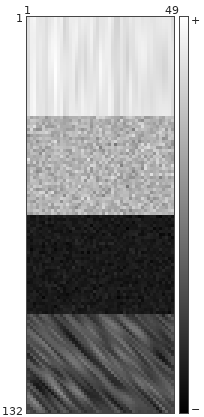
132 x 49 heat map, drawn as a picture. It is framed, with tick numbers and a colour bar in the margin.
The table splits into 4 rows of 1 panel. Panel 1,1: very high, streaked downward, faint in contrast. Panel 2,1: high, fine-grained. Panel 3,1: very low, fine-grained, faint in contrast. Panel 4,1: low, slanting down to the right.
